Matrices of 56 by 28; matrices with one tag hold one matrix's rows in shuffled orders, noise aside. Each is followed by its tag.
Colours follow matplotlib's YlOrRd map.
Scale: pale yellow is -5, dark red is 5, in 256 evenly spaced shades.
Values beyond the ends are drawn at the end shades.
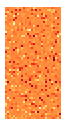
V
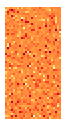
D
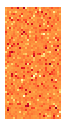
D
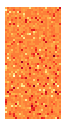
V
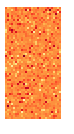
D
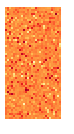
D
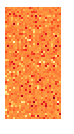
V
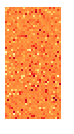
V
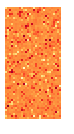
D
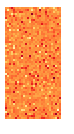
V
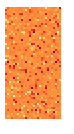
V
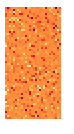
V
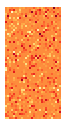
V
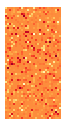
D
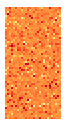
D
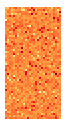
V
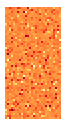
D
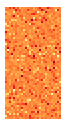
V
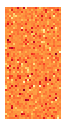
D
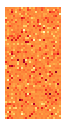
D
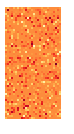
D
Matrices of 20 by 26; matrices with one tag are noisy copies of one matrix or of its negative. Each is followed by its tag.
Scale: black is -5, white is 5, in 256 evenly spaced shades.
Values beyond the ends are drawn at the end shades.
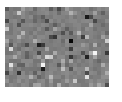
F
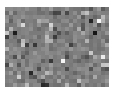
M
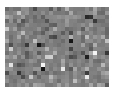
F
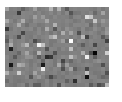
F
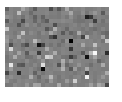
F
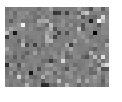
M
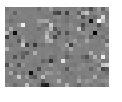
M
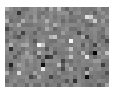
F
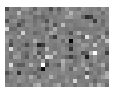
F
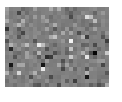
F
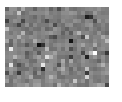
F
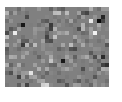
M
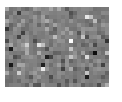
F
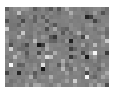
F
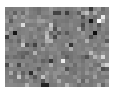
M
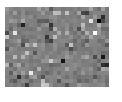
M
